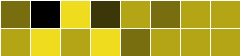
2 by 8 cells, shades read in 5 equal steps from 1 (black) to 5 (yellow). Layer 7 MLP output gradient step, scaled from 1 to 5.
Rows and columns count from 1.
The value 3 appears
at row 1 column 1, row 1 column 6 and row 2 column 5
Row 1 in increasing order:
1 2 3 3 4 4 4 5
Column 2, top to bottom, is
1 5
